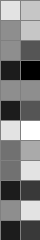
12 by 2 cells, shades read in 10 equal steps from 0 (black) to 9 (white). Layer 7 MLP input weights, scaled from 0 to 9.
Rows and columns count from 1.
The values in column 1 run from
1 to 8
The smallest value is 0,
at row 4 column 2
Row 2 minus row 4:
4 7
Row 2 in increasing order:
5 7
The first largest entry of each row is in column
1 2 1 1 1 2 2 2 2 2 2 2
